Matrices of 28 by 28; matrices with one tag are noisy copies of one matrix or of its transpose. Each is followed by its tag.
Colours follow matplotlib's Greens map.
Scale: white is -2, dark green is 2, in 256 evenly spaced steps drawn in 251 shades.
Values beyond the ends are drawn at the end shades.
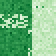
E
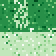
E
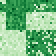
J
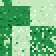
J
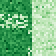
E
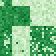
J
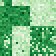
J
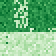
E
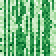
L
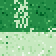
E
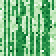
L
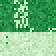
E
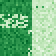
E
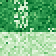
E
